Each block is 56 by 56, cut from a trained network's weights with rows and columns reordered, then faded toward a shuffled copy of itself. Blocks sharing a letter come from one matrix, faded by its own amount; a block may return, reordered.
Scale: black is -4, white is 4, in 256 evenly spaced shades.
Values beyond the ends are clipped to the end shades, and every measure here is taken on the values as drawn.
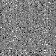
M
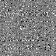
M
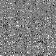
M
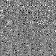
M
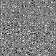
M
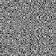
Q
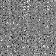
M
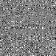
M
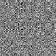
Q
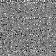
M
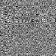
Q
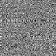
Q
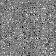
M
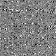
M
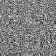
Q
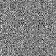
Q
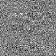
Q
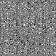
M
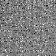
M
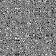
M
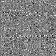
M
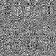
Q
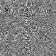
Q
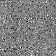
M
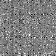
M
